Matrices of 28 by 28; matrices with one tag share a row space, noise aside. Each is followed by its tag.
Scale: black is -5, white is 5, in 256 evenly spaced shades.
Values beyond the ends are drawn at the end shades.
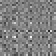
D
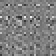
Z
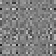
D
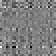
D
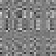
Z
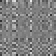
D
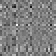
D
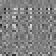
D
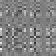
Z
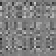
Z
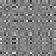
D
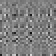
D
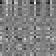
Z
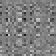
Z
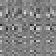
Z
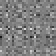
Z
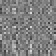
D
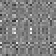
D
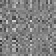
D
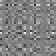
Z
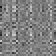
D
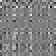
D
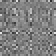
D
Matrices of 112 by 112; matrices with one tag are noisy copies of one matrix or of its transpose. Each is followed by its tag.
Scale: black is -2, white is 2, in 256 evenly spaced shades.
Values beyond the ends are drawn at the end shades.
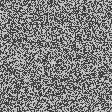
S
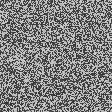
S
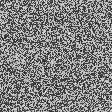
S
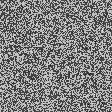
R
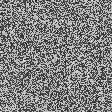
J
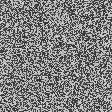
S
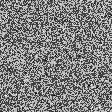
S
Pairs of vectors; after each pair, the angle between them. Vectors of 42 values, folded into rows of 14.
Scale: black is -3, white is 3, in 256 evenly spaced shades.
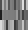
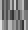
orthogonal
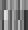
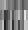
nearly opposite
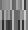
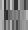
orthogonal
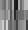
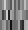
orthogonal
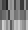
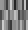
partly aligned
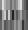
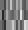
orthogonal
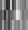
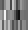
nearly opposite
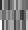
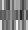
partly aligned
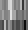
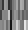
partly opposed
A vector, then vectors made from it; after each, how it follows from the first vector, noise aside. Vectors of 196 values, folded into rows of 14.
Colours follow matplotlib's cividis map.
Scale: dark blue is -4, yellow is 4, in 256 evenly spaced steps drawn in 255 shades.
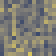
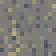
partly zeroed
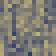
negated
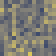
copied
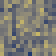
negated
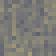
shrunk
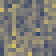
copied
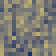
negated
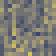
copied
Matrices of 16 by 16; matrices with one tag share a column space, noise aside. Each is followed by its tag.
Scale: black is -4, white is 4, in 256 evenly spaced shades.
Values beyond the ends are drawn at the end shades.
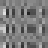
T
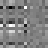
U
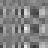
T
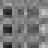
T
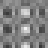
T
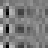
T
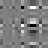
U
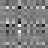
U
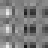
T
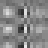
T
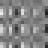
T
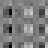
T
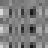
T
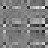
U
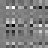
U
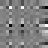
U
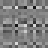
U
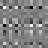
U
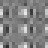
T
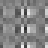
T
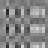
T
